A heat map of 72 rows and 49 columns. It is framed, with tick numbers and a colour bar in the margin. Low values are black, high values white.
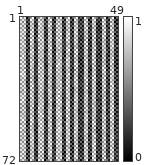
Stripes running up and down repeat 11 times from left to right. There is no overall slope. Overall the values sit about 50% of the way up the scale.
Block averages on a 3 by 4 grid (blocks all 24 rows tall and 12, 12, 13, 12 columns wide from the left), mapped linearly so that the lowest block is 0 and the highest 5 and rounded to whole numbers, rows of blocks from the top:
5 2 1 0 / 5 2 1 0 / 5 2 1 0
